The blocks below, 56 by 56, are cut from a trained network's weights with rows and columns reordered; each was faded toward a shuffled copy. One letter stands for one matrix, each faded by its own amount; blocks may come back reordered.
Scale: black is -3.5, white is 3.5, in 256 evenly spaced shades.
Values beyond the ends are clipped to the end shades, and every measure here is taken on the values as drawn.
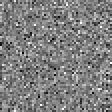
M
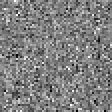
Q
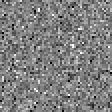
M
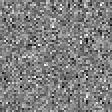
Q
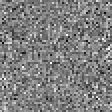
Q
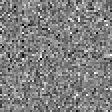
Q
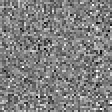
Q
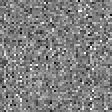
M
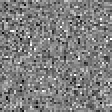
M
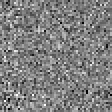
Q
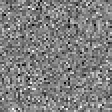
Q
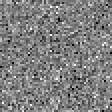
M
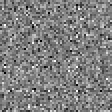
Q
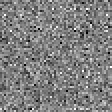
Q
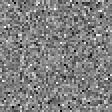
M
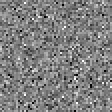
M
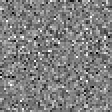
M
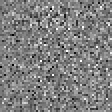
M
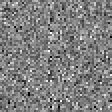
Q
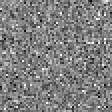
Q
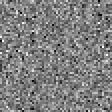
Q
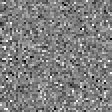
M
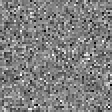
M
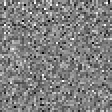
Q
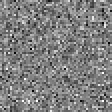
Q
